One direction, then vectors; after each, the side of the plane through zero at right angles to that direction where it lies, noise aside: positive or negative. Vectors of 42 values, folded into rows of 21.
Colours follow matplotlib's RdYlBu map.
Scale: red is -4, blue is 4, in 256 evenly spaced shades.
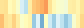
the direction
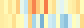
positive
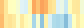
positive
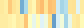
positive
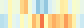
negative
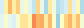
negative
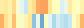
positive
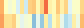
positive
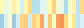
negative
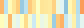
positive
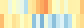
positive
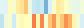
negative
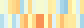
negative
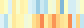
negative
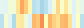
negative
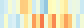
negative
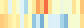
positive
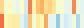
positive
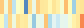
positive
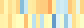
positive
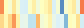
positive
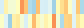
negative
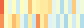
positive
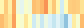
positive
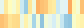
positive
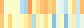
positive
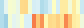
negative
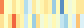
positive
